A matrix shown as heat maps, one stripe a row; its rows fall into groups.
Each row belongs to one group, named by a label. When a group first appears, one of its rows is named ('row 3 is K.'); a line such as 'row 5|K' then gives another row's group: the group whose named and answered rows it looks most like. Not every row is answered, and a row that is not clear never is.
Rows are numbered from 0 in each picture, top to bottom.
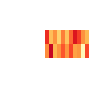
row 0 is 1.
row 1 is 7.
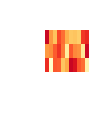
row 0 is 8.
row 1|7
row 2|1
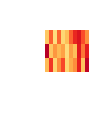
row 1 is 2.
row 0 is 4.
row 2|7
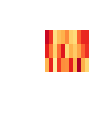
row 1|8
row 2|4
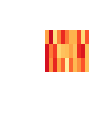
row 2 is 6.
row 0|7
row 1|6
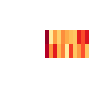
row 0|2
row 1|6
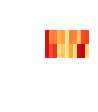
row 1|6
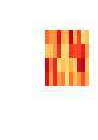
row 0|4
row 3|6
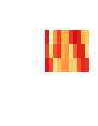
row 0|1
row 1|1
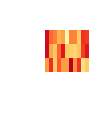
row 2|4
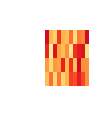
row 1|1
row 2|2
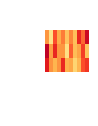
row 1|6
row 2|8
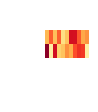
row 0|4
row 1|1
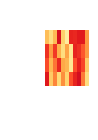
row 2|1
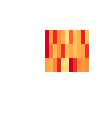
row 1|8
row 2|4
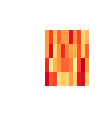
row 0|4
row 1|7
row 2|2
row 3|6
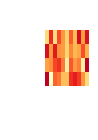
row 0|7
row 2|7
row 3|1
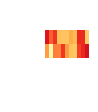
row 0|6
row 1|2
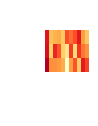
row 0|1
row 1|6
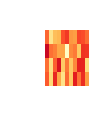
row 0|2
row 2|1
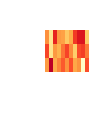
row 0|1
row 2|7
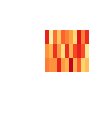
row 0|2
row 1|1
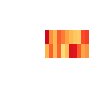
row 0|8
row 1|4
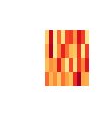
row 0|4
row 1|7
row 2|7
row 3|1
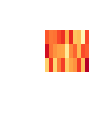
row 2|7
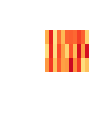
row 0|4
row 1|7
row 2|4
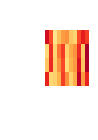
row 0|8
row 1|7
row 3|2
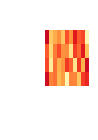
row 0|1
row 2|2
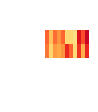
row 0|2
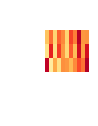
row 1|7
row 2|2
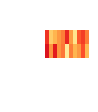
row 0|2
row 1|6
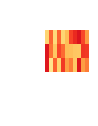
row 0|4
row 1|8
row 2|2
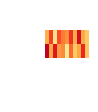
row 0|4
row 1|6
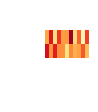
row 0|7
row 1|6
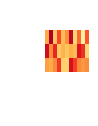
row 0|7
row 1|6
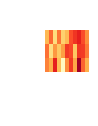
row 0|4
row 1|2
